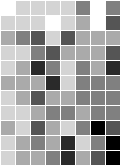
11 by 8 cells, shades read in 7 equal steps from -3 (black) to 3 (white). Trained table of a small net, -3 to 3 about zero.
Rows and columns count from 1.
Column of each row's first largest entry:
1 4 4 1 1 5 1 1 2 1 1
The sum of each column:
20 15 2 7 7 7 5 -10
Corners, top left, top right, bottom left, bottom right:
3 0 2 -3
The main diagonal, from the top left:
3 2 -1 -1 2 0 0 0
